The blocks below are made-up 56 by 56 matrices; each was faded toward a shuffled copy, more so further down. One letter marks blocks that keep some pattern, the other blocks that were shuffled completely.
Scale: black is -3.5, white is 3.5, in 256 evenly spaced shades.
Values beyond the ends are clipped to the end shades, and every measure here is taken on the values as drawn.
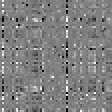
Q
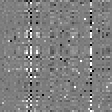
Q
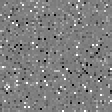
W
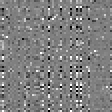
Q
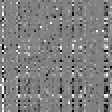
Q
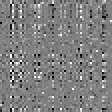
Q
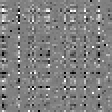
Q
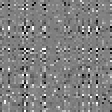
Q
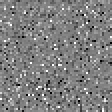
W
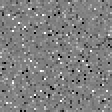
W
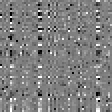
Q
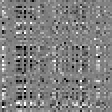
Q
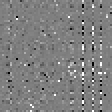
Q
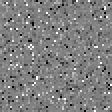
W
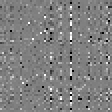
Q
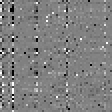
Q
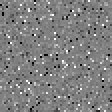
W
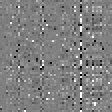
Q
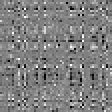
Q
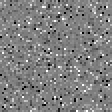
W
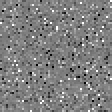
W
